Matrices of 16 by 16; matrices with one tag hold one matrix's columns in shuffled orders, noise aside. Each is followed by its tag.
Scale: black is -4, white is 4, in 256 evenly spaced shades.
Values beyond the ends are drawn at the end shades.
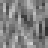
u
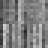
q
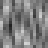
u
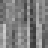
q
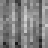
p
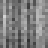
p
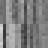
q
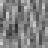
u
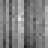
p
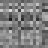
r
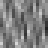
u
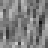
u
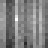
p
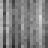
p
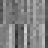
q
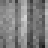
p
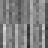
q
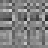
r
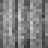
p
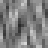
u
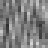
u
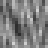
u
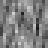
u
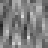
u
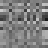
r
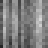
p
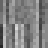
q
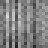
p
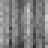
p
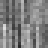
q
